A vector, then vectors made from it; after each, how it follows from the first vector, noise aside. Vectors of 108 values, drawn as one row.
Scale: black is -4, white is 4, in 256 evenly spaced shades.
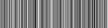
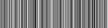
copied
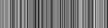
sign-scrambled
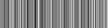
sign-scrambled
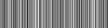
sign-scrambled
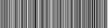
copied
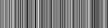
sign-scrambled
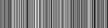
sign-scrambled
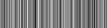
copied
